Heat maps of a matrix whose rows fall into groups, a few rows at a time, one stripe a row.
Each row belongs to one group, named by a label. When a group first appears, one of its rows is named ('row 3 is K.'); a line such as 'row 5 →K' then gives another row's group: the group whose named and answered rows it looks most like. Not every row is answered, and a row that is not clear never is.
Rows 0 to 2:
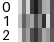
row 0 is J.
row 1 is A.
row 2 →J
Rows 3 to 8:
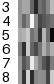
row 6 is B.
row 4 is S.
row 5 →J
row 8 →B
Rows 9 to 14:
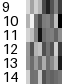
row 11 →J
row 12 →A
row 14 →S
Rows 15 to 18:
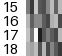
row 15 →B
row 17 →B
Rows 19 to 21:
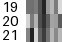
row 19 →B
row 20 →J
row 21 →B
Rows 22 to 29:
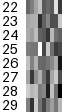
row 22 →A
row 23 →B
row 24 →J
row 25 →S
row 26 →J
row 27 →A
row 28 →J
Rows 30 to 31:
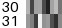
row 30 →A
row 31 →S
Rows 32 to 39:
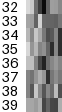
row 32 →J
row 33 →S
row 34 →A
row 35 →A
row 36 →J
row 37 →A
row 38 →A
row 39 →S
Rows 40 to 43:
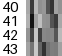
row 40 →A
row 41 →S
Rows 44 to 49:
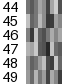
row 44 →A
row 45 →A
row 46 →B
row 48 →A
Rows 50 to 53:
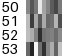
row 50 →S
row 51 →A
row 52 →J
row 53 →B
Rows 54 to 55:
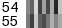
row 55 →B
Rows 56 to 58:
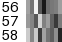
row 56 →B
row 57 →S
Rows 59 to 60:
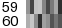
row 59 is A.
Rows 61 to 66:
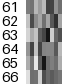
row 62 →S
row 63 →J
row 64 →B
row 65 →B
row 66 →S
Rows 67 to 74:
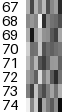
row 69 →S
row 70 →S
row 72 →S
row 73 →B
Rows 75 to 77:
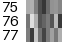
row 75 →J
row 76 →J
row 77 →B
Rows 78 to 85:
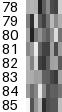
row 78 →B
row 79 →B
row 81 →B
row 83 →S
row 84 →S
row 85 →S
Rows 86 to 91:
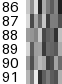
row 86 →J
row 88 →S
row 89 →S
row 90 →A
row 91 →B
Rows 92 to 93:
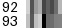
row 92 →S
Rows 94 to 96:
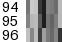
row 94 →B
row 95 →B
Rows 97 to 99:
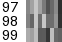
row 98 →A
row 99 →J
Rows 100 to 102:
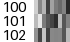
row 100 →J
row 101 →J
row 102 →B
